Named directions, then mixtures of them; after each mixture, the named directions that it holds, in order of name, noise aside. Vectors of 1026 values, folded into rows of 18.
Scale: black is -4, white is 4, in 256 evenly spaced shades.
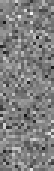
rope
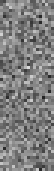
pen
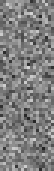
pen, rope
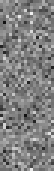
rope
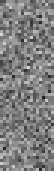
pen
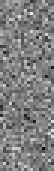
pen, rope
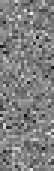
rope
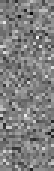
rope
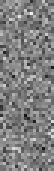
pen, rope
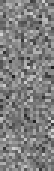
pen, rope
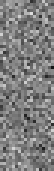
pen, rope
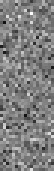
rope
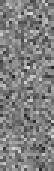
pen, rope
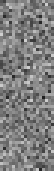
pen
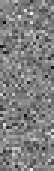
rope
